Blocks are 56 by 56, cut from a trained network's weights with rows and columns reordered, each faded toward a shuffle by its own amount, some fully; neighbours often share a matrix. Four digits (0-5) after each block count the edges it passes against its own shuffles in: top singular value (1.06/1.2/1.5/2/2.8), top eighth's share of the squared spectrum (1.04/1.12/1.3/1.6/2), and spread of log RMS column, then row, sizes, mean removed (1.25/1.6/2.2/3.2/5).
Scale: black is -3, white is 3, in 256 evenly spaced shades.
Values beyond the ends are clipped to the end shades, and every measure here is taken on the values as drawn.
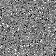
1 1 0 0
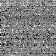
3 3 2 1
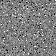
0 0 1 0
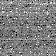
3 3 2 1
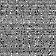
3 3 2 1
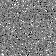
0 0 0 0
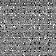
3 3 2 1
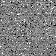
1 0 0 0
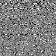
3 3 0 2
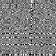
4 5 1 3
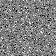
0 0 0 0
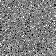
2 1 0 0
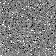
0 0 0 0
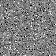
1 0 0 0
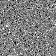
0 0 0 0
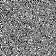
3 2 1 1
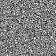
1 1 0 0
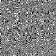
3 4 2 2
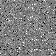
1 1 0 0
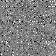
2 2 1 1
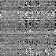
3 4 3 2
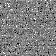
1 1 0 0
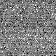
2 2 0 0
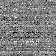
3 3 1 1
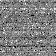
3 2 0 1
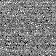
2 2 0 0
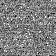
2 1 0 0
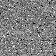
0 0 0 0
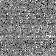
2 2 1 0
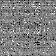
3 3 2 1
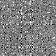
3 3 2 1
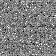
1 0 0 0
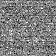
2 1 0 0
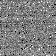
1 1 1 0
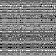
5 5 2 3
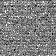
2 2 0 1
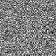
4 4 2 1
